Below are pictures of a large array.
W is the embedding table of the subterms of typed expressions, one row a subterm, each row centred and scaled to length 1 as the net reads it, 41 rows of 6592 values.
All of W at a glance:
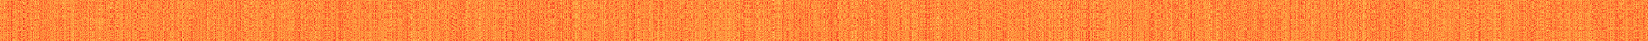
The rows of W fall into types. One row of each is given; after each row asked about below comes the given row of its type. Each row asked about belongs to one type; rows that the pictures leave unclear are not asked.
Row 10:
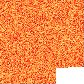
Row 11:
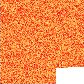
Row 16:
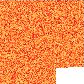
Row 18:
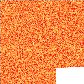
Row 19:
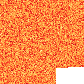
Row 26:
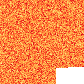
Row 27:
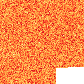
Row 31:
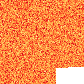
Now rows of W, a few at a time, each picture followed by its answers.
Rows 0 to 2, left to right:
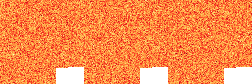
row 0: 16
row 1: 10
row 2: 16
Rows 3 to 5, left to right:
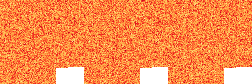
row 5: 19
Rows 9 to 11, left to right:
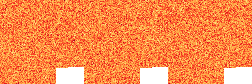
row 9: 27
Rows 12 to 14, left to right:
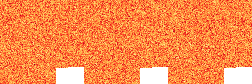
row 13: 26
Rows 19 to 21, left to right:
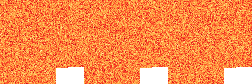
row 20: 26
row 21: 10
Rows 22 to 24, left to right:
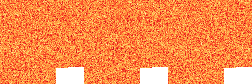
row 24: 18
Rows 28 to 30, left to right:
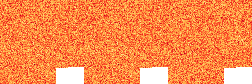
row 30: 10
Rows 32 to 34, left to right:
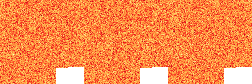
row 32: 16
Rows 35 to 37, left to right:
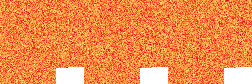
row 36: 11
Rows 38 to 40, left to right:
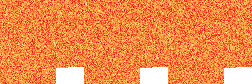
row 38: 27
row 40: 11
